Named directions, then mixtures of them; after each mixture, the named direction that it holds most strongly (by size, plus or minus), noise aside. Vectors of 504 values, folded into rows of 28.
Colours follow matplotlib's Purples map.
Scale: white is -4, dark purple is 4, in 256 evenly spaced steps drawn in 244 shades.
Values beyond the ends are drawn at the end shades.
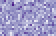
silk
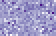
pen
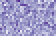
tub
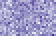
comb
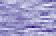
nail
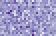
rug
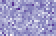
pen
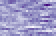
nail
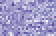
silk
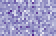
rug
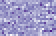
pen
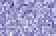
silk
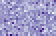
pen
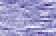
nail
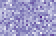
comb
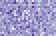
rug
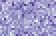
silk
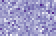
pen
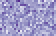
tub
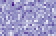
silk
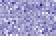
pen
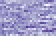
nail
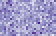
comb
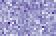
pen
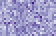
comb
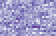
comb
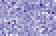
pen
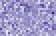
tub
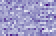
pen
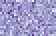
rug
